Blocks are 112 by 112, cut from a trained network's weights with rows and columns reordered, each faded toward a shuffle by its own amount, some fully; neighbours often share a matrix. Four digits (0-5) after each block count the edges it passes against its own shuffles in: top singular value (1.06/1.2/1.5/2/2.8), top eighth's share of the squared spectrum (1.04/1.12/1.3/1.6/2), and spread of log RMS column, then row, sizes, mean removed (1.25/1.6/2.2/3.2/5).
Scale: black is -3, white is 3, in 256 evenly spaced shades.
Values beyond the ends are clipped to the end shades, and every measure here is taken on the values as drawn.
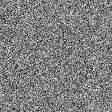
0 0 0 0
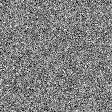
2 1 0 0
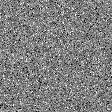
0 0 0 0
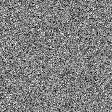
1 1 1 0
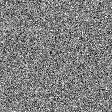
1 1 0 0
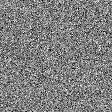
0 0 0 0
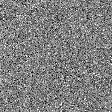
2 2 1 1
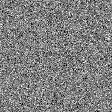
2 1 0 0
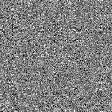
3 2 1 1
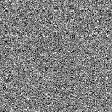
3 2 1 1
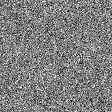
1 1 0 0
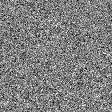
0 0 0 0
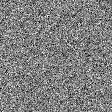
0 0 0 0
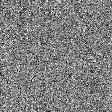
2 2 0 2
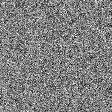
1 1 0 0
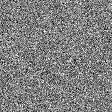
1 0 0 0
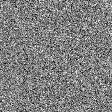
2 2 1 0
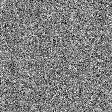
1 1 0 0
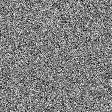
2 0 0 0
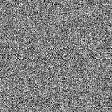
4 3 1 2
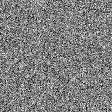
2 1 0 0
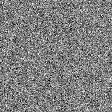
2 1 0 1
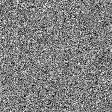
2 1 0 0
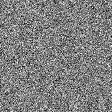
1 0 0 0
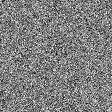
1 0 0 0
